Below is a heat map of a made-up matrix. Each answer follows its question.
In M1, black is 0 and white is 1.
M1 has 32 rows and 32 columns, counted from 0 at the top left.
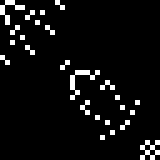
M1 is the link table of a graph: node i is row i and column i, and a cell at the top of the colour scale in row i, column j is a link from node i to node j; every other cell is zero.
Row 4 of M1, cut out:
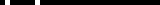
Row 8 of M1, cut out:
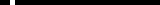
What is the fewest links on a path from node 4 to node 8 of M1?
4
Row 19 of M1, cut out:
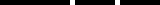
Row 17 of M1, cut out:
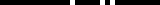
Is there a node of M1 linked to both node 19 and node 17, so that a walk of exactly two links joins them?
yes
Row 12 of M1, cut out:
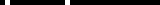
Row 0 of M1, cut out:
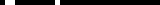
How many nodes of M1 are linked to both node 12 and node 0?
1
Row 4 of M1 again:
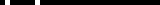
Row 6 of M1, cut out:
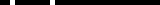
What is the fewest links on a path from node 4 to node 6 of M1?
4
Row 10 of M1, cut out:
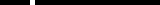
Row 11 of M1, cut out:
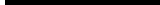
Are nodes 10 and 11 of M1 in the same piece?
yes
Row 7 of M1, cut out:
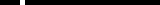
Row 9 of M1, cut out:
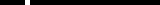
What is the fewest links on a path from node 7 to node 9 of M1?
5
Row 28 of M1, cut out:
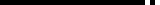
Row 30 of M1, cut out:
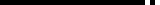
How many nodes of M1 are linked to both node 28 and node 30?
2
